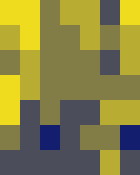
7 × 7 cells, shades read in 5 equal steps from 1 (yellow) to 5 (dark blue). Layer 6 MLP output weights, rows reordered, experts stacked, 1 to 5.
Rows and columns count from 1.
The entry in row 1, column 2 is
1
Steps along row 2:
down up same down up down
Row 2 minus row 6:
-1 -3 -2 -1 -1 0 -3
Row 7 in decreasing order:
4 4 4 4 4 4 2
